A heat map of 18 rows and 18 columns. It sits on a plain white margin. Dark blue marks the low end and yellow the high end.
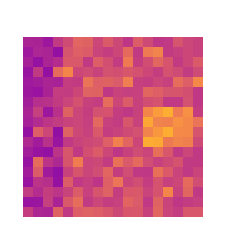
An odd patch, higher than its surroundings, sits in the middle right. The middle right is the ninth with the highest average. The right part is higher, past a seam about 20% of the way across. No row or column stands out.
